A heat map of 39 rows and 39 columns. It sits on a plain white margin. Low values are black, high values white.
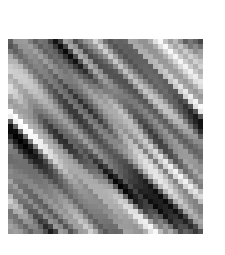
Grain: diagonal, down to the right. Ninth with the highest average: top right. Histogram: bell-shaped. Odd rows or columns: none.
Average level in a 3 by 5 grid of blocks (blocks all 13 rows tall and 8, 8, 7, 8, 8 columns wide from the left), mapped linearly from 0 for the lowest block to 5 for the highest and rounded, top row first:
4 0 2 2 5 / 2 1 1 3 2 / 2 2 2 1 2
